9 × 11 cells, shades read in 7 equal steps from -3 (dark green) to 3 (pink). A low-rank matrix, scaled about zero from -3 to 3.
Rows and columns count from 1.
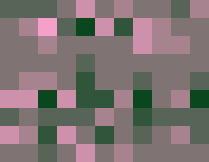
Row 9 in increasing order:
-1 0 0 0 0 0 0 0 0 1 2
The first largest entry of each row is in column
5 3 8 1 2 1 6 1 5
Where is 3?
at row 2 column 3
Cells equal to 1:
15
